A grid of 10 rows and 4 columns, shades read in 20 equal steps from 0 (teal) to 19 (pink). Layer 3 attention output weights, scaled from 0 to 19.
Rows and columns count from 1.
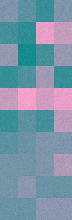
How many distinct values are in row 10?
2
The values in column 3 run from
3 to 18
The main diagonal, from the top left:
9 2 4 3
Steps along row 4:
up up down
